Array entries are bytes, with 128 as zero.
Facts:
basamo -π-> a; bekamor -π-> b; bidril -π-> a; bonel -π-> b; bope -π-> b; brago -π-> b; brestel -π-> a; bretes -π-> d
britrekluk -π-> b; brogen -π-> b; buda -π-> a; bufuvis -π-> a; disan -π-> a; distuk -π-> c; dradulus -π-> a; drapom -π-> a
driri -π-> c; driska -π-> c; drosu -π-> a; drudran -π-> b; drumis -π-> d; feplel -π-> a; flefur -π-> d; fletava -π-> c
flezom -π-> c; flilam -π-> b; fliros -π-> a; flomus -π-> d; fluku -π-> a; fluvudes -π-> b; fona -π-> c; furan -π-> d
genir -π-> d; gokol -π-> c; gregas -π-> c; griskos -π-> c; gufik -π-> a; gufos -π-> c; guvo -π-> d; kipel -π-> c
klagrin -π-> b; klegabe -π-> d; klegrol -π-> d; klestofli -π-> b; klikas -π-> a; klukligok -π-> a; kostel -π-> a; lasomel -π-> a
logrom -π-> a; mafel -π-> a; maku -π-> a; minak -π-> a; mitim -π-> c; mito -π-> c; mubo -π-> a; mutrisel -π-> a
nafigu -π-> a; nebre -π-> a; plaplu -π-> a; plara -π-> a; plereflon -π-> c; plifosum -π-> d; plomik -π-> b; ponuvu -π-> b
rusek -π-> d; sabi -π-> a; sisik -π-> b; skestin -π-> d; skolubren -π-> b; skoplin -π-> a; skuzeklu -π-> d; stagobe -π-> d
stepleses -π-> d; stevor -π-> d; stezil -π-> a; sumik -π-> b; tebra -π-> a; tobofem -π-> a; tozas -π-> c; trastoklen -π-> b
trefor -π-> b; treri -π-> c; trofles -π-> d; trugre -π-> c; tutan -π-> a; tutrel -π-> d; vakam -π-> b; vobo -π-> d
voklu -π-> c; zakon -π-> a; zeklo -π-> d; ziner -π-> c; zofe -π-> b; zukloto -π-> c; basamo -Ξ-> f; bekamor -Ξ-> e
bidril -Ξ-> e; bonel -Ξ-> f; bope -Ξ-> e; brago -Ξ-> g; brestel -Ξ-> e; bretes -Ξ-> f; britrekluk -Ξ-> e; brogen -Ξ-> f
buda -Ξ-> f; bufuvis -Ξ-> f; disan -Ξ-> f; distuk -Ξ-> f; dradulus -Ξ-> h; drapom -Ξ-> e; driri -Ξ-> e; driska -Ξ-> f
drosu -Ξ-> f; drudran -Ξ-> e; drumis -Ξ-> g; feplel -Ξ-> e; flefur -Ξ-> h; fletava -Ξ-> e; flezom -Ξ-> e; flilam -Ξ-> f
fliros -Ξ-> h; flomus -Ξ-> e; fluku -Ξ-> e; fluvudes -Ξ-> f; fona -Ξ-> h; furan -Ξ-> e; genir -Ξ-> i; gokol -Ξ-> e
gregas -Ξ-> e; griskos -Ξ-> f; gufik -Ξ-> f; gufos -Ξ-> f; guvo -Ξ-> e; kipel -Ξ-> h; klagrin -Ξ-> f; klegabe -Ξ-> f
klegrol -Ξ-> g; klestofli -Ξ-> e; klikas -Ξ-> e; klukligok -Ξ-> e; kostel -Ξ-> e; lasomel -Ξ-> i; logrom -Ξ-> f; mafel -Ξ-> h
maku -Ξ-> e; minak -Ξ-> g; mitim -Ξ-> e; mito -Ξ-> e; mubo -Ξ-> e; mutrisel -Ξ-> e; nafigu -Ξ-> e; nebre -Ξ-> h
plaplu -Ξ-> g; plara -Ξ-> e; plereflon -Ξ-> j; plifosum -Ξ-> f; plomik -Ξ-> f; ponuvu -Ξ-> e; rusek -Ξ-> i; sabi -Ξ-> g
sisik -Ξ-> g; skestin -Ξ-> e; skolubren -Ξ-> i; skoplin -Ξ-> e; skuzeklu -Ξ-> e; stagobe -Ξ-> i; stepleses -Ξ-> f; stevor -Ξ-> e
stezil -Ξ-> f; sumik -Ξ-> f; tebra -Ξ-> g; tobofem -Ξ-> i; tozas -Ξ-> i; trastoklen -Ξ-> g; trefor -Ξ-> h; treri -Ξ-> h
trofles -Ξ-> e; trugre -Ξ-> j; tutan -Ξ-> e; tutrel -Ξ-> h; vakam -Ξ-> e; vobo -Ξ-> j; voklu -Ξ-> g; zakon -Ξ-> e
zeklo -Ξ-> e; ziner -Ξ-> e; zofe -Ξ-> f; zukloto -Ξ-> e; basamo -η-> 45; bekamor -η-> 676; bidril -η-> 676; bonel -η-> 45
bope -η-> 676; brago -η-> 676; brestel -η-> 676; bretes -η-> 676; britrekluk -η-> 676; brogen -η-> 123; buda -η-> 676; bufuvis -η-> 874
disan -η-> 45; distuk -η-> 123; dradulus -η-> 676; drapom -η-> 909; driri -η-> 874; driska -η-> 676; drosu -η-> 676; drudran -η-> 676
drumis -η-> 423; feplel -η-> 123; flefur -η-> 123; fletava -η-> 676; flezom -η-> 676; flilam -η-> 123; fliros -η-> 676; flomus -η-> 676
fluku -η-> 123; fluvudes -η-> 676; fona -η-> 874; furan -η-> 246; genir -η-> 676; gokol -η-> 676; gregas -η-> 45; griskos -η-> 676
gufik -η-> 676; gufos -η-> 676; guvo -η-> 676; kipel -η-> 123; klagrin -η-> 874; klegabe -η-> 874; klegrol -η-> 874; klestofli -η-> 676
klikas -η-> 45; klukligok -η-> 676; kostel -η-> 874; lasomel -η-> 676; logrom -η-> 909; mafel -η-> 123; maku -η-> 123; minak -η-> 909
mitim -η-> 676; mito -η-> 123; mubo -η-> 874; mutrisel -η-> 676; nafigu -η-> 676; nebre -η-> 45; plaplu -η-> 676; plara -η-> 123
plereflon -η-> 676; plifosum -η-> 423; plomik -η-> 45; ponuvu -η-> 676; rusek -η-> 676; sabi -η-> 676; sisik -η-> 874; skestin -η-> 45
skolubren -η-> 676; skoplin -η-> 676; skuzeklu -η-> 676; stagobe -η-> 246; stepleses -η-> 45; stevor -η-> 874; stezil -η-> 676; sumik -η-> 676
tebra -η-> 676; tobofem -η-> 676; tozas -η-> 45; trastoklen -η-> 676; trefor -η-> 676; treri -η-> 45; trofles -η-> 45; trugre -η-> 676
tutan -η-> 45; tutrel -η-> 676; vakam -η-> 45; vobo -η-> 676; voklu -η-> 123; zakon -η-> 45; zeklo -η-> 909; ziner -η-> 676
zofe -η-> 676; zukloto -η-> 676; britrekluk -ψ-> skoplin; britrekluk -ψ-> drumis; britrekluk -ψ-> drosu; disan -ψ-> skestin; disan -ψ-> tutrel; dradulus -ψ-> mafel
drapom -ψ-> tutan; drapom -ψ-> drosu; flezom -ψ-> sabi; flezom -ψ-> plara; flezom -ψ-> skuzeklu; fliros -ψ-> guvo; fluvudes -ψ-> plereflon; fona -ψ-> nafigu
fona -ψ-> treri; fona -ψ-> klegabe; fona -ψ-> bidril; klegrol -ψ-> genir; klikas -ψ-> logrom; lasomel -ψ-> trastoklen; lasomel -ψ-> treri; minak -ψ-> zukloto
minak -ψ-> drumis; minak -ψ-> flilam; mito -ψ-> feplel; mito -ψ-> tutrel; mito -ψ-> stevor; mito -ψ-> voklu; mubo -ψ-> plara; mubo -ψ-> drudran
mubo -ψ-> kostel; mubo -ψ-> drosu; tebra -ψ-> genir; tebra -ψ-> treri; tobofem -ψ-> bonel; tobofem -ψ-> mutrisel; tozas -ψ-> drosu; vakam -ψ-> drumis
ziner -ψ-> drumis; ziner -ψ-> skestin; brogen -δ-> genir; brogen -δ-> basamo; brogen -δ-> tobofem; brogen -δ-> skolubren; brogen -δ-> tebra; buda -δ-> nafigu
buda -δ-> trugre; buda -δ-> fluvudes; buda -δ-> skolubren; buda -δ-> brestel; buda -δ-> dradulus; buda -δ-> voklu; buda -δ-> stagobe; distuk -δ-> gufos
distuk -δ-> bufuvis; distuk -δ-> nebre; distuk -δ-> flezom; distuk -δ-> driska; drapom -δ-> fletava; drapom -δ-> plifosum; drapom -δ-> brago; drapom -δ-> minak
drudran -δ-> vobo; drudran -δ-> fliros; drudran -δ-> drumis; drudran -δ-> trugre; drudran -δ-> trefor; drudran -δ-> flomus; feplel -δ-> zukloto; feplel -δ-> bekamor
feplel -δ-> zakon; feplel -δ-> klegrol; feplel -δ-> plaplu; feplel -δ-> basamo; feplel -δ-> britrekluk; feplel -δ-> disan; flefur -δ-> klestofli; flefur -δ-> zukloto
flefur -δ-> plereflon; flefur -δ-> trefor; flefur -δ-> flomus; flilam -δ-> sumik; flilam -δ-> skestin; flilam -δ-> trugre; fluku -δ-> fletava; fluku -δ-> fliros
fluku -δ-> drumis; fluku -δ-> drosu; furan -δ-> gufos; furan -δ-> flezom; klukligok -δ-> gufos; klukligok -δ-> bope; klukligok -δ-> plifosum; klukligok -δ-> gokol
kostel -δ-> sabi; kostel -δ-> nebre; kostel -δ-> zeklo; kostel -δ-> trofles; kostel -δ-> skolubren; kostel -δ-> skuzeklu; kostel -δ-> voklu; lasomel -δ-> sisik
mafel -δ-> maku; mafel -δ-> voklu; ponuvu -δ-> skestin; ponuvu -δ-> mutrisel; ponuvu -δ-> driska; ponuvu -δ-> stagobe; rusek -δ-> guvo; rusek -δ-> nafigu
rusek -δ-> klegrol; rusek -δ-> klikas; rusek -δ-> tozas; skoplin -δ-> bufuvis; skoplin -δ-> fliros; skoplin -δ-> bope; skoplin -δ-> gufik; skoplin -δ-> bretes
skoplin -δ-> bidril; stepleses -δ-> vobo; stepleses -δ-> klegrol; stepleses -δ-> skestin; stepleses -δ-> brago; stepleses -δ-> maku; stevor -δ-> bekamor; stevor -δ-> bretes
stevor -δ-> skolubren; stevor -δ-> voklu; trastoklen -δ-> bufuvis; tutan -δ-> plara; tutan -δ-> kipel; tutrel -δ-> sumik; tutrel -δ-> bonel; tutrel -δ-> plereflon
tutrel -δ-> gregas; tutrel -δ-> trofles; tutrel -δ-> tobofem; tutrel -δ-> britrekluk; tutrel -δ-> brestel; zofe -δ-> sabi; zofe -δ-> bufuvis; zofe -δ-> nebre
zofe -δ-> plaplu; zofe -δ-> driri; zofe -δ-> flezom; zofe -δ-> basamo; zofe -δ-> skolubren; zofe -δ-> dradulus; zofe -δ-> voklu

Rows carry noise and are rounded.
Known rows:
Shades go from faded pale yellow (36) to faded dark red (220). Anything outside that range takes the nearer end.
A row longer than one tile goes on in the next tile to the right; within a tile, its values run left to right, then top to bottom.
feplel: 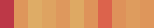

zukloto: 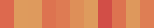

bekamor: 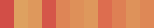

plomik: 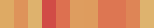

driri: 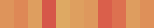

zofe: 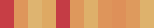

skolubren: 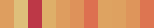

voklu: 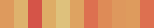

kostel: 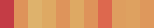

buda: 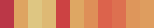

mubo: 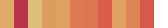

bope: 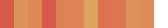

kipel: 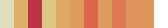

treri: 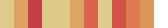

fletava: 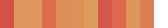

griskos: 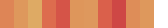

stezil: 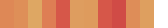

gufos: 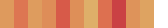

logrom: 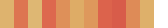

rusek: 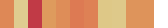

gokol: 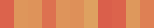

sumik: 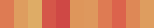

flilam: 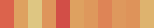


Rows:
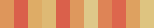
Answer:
distuk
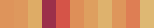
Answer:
klegabe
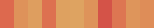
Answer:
maku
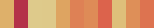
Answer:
drapom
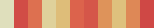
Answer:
tozas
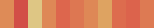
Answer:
fluvudes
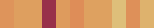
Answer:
zeklo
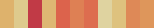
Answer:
tutrel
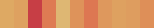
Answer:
sisik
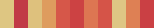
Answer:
britrekluk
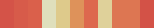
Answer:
lasomel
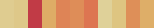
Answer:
flefur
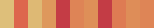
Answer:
drosu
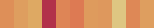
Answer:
skestin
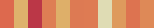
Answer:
genir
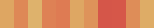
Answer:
basamo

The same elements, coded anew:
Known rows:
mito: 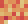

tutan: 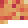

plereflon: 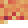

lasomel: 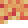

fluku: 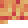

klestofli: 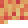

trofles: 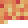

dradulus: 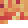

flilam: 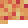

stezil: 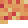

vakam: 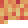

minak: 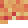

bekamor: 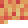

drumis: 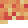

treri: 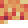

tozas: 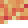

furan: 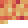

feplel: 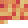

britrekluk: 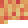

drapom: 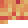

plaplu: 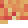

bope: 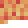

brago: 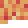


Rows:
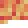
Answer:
skoplin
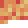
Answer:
mubo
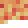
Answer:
stagobe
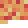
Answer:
buda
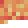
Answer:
flezom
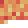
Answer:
ziner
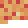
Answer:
sumik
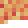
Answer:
skolubren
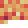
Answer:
fona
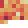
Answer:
kipel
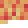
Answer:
trastoklen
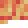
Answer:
kostel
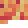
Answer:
mafel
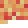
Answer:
klegrol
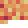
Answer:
nebre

